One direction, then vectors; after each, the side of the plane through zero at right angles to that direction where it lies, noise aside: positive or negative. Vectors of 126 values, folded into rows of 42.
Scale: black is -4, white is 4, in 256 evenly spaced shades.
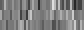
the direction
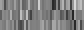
negative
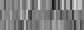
negative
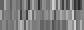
positive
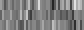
negative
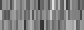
positive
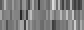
positive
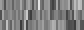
negative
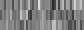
negative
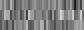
positive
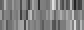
positive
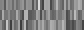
negative
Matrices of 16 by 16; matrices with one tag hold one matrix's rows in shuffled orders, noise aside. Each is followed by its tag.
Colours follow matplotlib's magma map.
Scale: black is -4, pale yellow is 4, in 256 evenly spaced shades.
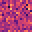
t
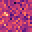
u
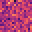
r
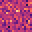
t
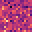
u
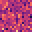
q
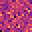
r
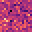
u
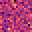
r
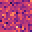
q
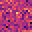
t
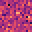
t
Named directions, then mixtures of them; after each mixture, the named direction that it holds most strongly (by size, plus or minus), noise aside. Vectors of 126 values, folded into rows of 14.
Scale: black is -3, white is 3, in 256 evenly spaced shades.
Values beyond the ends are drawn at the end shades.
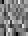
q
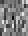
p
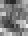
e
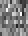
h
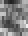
e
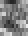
e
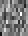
h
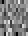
q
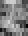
e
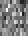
h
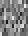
p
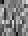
p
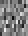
p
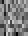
q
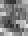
e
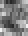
e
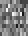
h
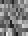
q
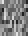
p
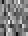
q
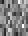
q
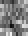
e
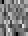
q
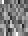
q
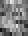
e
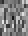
p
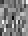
p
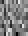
q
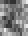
e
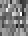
h
